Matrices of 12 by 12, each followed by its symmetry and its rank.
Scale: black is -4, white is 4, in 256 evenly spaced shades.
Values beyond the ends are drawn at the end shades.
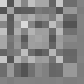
symmetric, rank two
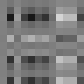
neither, rank one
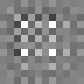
symmetric, rank two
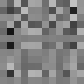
neither, rank two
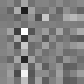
neither, rank two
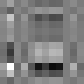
neither, rank one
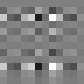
neither, rank one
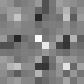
symmetric, rank two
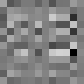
neither, rank two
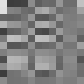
neither, rank two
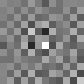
symmetric, rank two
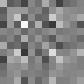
symmetric, rank two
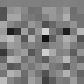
neither, rank two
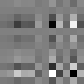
neither, rank one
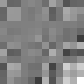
symmetric, rank two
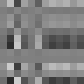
neither, rank one
